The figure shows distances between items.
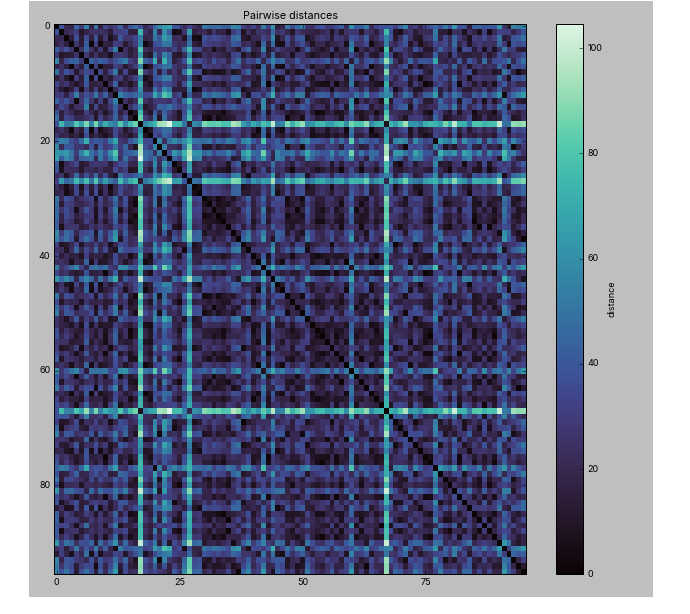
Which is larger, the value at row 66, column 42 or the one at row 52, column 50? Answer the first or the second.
the first
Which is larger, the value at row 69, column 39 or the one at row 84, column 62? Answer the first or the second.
the second
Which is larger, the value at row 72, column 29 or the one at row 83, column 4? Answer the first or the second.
the second
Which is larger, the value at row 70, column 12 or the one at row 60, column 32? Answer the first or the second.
the second
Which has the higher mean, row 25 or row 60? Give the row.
60
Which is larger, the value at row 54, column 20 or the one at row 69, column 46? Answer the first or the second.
the first
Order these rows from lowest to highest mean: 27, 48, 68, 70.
48, 70, 68, 27
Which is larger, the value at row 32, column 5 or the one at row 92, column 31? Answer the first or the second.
the second
